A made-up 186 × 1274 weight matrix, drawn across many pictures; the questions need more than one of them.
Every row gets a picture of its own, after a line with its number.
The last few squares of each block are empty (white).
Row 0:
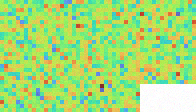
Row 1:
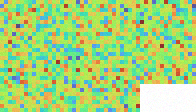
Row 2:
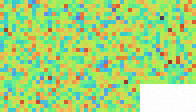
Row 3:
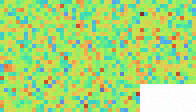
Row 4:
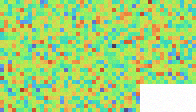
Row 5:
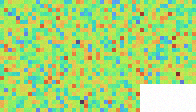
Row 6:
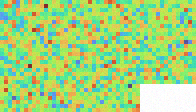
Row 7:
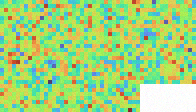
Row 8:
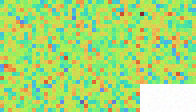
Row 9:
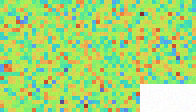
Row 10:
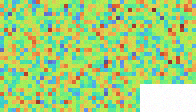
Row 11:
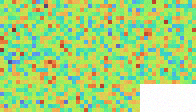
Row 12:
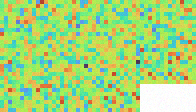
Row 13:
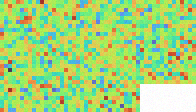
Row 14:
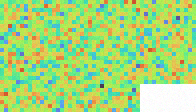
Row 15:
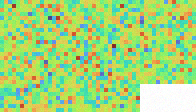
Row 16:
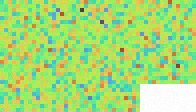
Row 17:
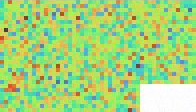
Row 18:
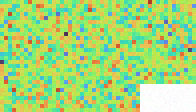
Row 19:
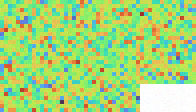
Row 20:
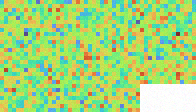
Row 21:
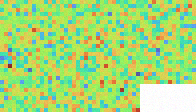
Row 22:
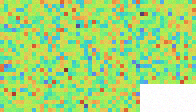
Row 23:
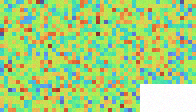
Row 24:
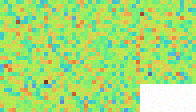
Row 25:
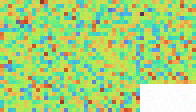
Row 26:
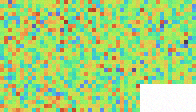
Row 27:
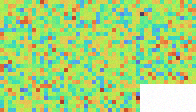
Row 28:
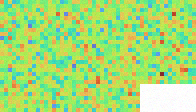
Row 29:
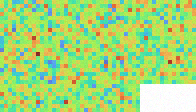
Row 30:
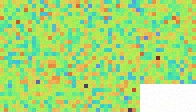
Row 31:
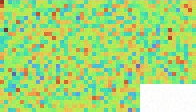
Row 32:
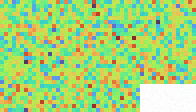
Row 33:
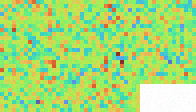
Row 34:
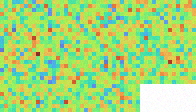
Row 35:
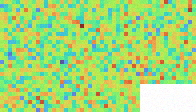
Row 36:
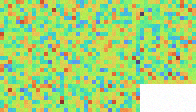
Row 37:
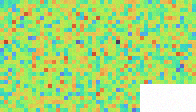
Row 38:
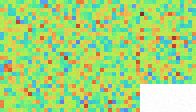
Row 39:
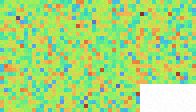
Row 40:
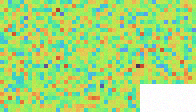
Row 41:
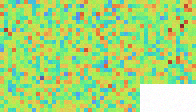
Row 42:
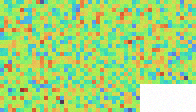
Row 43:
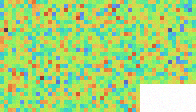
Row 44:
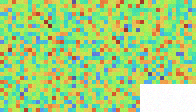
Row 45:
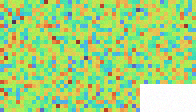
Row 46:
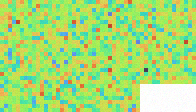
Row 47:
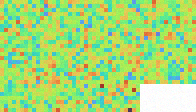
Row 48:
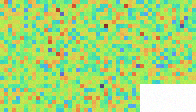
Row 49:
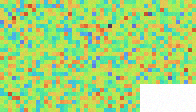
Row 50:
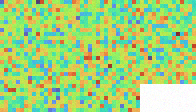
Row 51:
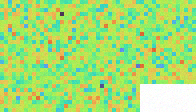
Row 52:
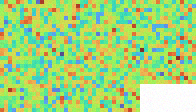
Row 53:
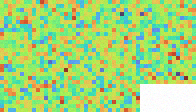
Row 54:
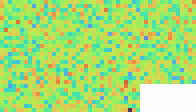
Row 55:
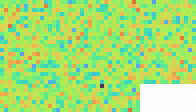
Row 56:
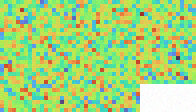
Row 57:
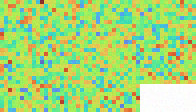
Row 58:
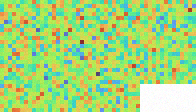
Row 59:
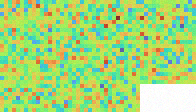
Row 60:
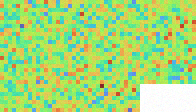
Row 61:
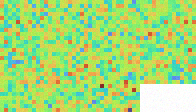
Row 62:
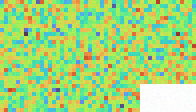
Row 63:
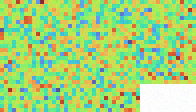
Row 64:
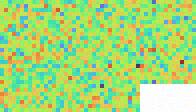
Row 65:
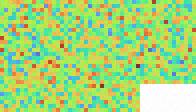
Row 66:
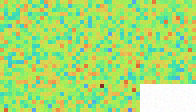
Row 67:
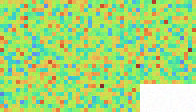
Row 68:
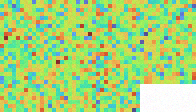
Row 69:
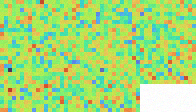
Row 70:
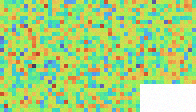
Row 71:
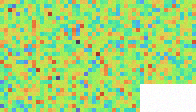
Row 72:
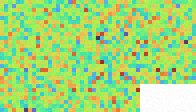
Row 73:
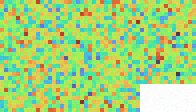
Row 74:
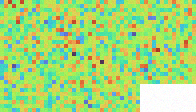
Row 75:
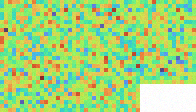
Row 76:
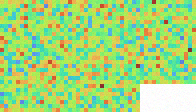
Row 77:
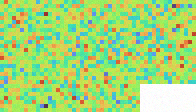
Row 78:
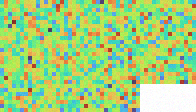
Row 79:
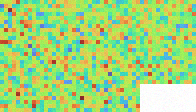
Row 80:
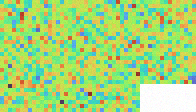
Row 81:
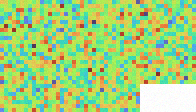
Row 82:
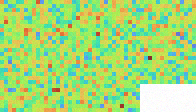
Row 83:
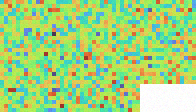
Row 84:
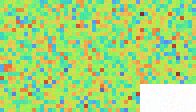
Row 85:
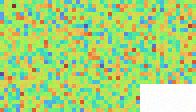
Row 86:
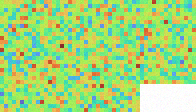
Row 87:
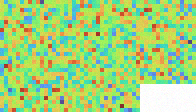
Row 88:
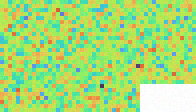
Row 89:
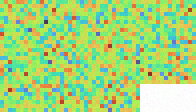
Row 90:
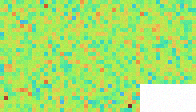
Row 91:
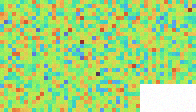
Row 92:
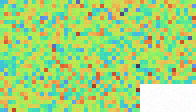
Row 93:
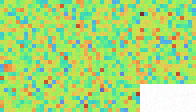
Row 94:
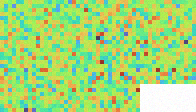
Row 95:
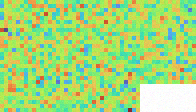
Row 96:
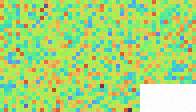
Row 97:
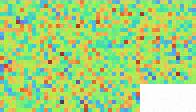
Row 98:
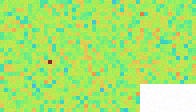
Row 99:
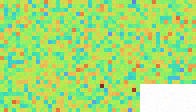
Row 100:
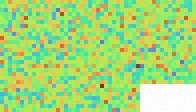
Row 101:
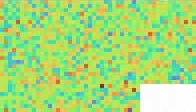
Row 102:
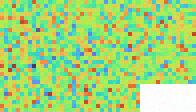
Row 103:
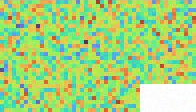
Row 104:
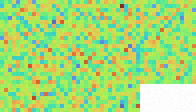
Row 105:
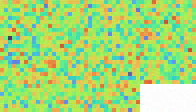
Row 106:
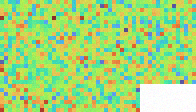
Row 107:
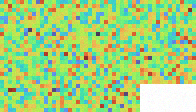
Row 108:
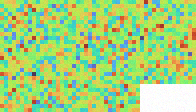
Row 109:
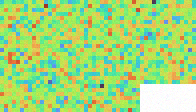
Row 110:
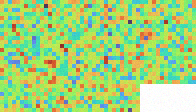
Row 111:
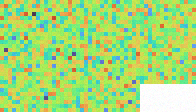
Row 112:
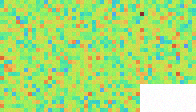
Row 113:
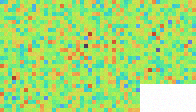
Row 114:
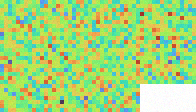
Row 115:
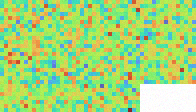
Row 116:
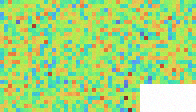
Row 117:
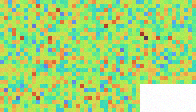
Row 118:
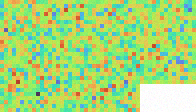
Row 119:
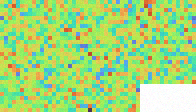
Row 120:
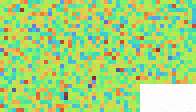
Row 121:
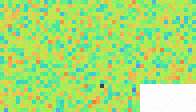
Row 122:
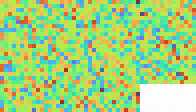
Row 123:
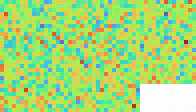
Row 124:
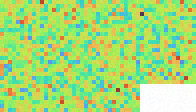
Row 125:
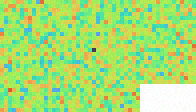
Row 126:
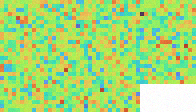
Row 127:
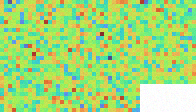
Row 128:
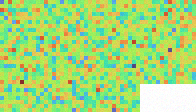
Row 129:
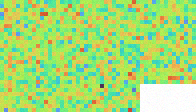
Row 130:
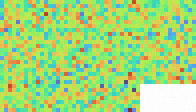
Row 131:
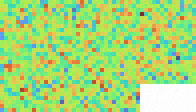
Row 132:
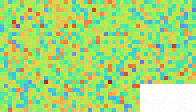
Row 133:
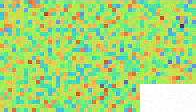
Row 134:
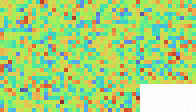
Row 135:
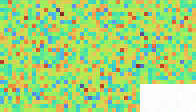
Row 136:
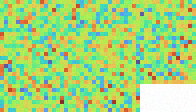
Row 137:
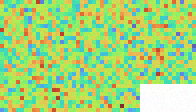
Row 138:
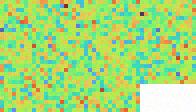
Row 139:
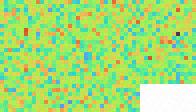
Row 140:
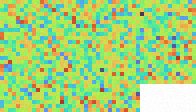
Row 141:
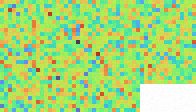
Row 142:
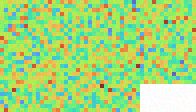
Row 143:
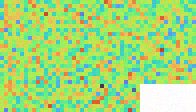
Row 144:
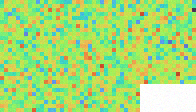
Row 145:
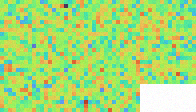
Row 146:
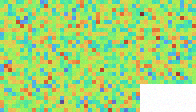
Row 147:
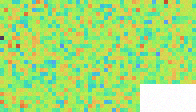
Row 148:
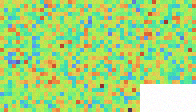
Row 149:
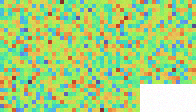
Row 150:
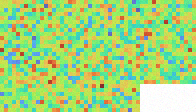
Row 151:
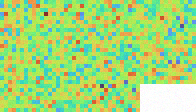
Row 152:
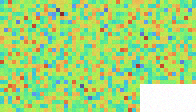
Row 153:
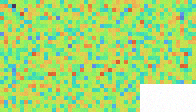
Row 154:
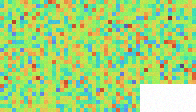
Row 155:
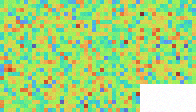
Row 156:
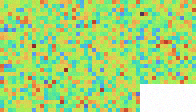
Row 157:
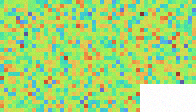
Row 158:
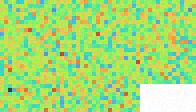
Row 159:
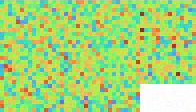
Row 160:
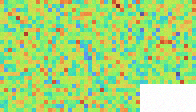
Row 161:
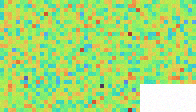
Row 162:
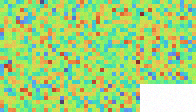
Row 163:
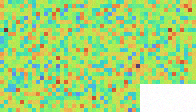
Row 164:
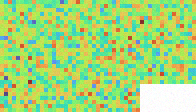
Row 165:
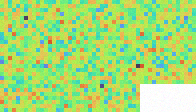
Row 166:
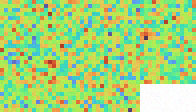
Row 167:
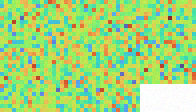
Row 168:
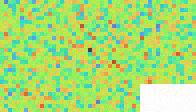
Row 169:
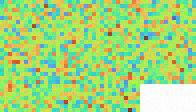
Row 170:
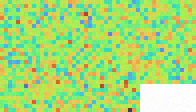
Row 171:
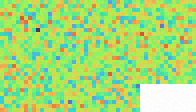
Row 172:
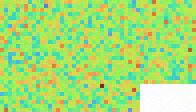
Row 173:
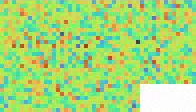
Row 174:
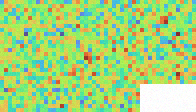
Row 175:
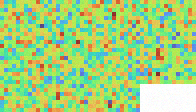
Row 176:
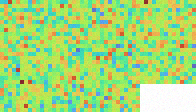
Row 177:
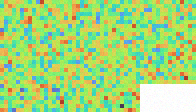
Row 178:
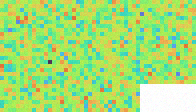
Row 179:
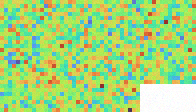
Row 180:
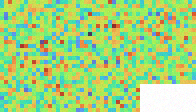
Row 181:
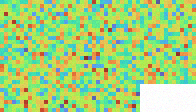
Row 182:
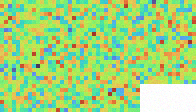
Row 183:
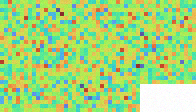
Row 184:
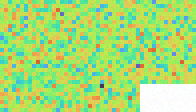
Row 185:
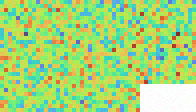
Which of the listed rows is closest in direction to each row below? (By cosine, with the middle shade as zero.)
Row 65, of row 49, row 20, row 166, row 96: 166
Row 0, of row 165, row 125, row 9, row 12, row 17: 9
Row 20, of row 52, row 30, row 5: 5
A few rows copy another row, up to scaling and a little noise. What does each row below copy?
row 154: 167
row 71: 141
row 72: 94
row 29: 34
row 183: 135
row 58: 91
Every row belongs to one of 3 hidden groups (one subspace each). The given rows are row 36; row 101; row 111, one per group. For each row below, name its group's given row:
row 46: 111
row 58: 111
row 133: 101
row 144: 36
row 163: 101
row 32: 111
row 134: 36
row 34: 101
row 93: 36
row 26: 111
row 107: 36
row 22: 36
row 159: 36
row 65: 101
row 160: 36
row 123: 111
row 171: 111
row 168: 111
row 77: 111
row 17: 101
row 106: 111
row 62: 36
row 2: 101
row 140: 36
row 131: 36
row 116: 101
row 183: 101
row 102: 111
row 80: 111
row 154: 111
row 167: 111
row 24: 36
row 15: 111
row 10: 101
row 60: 101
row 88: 101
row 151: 101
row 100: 101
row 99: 101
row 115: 101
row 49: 111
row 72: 111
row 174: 36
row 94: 111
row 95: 101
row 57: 36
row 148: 101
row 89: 36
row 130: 101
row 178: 36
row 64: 101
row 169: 101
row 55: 101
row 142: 101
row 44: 111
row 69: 36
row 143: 101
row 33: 101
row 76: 101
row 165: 101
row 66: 101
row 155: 36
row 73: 36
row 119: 111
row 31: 101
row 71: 111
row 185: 36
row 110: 101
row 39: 36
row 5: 36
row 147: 101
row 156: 36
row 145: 36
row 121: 101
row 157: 36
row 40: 101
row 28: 111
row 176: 111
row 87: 36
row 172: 101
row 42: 36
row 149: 111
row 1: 111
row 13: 36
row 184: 101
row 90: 36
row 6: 111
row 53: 36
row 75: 101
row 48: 101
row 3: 36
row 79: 111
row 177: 36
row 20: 36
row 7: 101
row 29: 101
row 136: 36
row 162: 36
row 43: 101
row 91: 111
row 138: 36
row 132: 111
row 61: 101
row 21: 111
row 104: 111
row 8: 36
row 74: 111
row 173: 111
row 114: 36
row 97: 36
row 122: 36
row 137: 36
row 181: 111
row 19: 36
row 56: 36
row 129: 101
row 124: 36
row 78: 111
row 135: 101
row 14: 101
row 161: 101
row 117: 101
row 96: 101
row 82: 36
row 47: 101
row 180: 111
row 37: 111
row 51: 101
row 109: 101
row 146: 36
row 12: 36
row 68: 111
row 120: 111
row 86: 101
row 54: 101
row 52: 36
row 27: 36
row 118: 101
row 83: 36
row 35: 111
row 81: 36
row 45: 111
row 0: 36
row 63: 36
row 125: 36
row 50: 36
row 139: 36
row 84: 36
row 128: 111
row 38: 36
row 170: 101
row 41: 101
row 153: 111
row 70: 101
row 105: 101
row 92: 111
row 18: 111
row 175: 36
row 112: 36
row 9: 36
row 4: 36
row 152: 101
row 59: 101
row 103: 111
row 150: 101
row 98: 36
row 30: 101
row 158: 36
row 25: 36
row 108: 111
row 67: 101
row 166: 101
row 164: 111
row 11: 101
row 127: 111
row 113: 111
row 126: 36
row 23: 36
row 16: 101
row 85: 111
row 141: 111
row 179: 101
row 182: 111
